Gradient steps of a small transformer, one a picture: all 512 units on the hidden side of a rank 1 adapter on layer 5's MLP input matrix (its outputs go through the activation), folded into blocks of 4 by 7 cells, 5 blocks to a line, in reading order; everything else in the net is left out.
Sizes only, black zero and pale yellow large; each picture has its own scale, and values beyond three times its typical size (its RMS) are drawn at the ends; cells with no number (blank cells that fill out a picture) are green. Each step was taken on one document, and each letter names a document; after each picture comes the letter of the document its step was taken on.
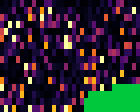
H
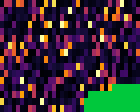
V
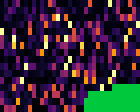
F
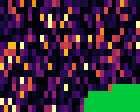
V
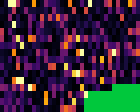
F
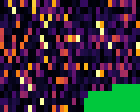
V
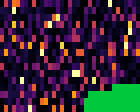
F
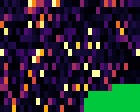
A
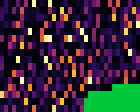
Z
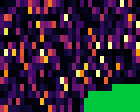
A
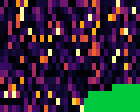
Z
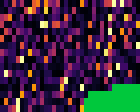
V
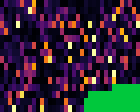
H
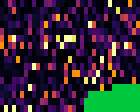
F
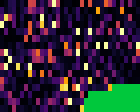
A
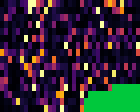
A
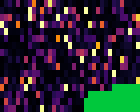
H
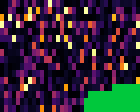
H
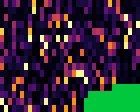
F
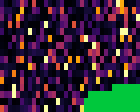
Z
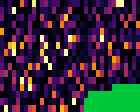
V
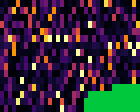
F
